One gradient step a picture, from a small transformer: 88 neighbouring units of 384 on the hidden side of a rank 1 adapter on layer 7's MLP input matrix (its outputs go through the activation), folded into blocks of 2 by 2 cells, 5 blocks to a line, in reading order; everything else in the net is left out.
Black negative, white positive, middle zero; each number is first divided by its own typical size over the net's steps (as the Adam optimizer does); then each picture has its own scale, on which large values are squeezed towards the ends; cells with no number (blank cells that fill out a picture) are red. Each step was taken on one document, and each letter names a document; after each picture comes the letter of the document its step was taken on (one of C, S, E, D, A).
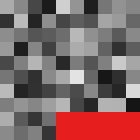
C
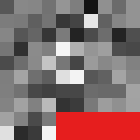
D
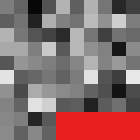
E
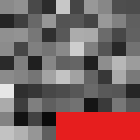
C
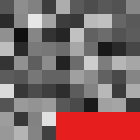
C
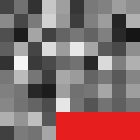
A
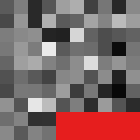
E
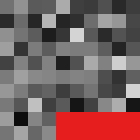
C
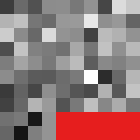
E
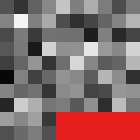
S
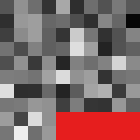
C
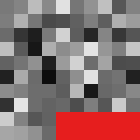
S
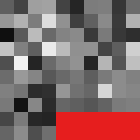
A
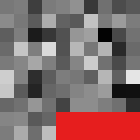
E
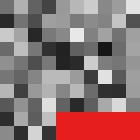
C
